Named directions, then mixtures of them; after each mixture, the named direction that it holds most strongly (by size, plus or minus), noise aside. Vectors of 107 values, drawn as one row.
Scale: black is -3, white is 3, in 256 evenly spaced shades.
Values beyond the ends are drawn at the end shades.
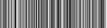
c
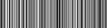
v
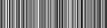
v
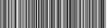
c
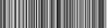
c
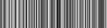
c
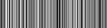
v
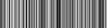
v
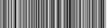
c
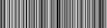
v
